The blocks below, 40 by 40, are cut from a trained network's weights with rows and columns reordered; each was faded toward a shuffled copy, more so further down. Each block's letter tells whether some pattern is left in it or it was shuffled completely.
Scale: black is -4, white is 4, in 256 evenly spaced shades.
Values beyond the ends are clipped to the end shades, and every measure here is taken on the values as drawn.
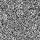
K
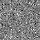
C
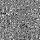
C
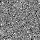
K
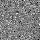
K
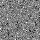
K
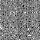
C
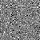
C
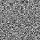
C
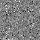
C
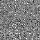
C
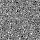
K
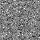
K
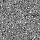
K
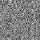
C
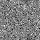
K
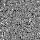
K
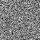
C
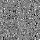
C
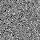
K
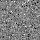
K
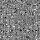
C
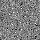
K
